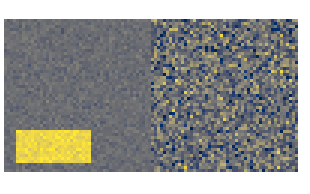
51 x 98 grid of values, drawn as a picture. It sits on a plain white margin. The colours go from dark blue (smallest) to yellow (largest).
A vertical seam about 50% of the way across splits the table, and the left part is calmer. The ninth with the highest average is the bottom left. In the bottom left lies a patch that is higher than the rest. There are no regular stripes.
